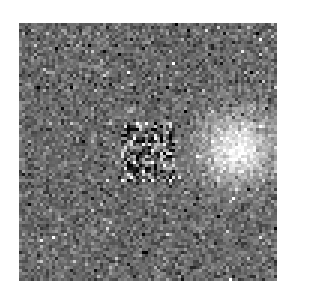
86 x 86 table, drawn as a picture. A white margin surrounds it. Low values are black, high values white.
The middle right is the ninth with the highest average. There are no regular stripes. Values change most from cell to cell in the centre. An odd patch, rougher than its surroundings, sits in the centre. A single bump stands in the middle right.
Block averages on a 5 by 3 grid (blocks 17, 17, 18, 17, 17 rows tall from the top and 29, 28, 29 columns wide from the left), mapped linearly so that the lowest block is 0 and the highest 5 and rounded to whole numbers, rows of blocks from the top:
000 / 001 / 005 / 001 / 000
